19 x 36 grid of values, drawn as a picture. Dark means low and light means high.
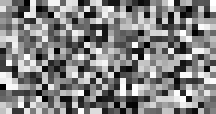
Average level on the scale: 50%. Histogram: flat. Slope: none. Ninth with the lowest average: bottom middle. Seam: none. Grain: fine.
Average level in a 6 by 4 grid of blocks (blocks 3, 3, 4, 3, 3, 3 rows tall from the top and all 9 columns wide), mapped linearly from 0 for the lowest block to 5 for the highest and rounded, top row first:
2522 / 4254 / 4224 / 3333 / 3344 / 5104
